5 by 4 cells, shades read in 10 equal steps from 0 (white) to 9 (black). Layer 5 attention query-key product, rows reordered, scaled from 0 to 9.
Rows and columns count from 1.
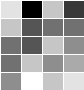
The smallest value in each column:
1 0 2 1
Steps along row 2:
up down same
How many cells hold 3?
1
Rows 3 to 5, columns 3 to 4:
2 4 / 4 3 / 2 1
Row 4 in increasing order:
2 3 4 5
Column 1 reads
1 2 5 5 4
